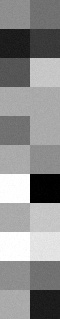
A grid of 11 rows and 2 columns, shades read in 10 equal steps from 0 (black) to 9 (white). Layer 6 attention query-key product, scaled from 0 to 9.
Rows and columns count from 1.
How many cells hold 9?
2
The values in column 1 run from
1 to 9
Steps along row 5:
up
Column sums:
60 50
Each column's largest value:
9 8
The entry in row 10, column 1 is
5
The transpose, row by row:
5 1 3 6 4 6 9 6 9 5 6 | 4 2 7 6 6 5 0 7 8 4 1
